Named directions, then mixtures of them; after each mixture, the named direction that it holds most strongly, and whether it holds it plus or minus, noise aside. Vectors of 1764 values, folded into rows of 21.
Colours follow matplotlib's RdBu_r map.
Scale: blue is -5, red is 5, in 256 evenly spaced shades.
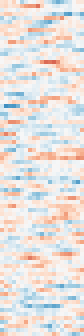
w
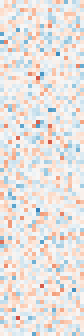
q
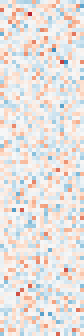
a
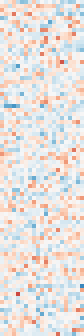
a, plus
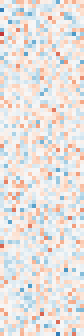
a, minus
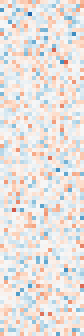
a, minus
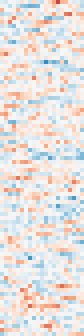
w, minus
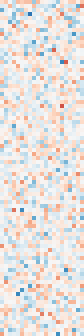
a, minus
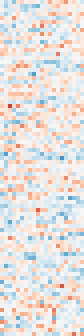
w, minus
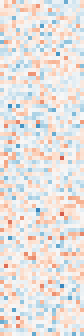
q, plus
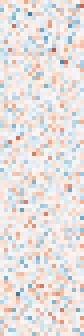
a, minus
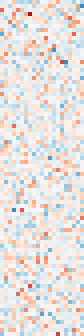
a, plus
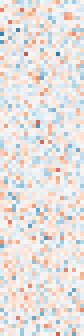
q, plus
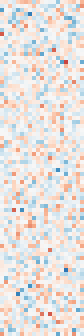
a, minus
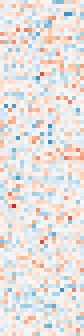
q, minus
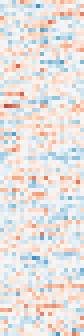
w, minus
